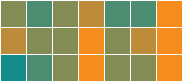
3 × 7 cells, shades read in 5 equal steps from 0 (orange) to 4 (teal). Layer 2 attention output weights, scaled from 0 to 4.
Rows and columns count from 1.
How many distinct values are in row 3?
4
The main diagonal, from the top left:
2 2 2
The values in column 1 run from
1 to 4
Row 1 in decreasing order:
3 3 3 2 2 1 0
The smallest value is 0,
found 5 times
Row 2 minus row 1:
-1 -1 0 -1 -1 -2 0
